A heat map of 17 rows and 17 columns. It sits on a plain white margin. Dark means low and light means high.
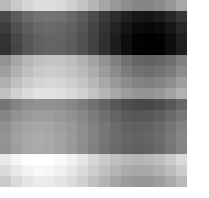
No lone cell stands out from its neighbours. The ninth with the highest average is the bottom left. Stripes running across repeat 2 times from top to bottom. The top right is the ninth with the lowest average.
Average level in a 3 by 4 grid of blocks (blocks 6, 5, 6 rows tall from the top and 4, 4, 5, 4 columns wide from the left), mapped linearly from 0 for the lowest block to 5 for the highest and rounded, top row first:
2 3 1 0 / 4 4 3 2 / 5 5 3 3
